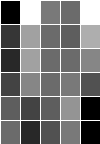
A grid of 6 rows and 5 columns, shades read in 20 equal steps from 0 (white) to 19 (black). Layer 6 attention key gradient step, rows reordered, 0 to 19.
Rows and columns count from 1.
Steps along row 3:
down up same down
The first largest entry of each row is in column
1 1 1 1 5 5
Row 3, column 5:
9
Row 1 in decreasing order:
19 11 10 0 0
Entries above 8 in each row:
3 3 4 5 4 5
